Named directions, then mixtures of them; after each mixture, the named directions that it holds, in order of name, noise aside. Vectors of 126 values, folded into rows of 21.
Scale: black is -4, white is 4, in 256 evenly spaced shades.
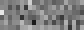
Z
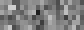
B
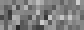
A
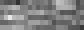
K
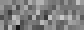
A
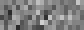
A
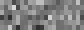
A, B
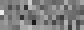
Z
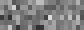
A, B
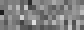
Z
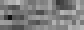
K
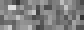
B, K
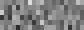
A, Z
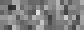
B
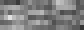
K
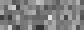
A, B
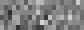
A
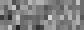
A, B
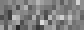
A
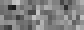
B, K
